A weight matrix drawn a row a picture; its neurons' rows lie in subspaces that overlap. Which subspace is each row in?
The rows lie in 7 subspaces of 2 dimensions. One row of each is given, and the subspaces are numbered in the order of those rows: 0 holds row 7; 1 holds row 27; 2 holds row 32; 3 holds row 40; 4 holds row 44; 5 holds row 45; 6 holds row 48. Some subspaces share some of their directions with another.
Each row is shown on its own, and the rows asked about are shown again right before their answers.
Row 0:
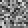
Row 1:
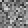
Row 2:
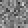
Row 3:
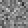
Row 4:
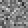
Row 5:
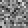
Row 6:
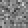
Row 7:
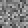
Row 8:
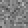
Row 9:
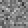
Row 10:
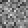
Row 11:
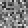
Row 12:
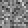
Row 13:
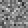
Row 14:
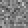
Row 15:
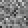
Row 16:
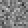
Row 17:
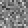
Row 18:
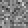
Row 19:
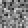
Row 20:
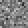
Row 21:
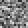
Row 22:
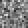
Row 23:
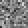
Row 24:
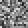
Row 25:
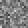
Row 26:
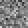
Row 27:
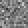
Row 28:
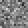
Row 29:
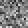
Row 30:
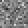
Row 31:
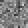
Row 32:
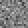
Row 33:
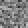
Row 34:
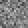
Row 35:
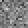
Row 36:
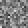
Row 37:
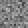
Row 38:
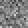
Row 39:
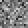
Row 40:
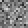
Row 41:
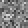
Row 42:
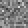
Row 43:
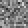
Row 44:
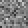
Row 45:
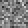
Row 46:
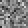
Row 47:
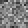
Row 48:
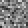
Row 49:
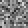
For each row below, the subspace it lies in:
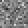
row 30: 3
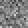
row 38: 4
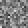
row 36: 0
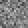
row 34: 5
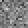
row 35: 3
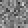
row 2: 6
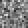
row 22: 2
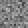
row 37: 0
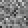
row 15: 4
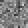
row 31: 6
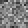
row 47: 5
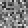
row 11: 2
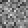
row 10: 5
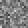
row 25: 0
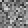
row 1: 3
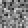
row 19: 2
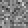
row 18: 5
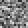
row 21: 6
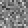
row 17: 2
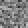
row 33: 6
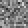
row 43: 1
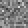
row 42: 1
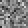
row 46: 0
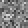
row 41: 1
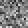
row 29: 4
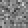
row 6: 2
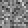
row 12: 5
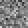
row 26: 4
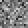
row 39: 3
